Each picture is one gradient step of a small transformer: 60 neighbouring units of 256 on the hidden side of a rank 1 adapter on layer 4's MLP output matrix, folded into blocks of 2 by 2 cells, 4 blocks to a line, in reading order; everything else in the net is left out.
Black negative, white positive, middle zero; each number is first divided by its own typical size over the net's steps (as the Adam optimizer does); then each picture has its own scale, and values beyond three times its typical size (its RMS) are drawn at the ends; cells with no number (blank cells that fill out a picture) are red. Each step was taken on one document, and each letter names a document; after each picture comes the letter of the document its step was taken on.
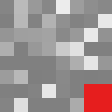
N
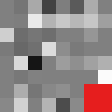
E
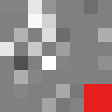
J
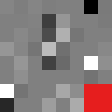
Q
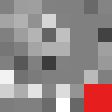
J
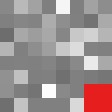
N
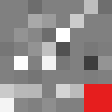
Q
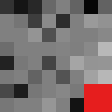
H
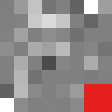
Q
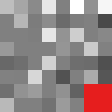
H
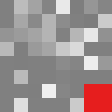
N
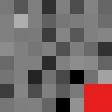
H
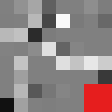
E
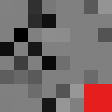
J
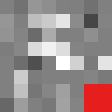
E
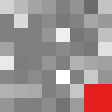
H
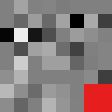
E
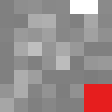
Q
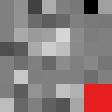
Q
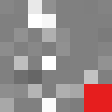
J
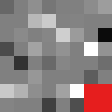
J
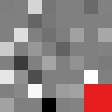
J
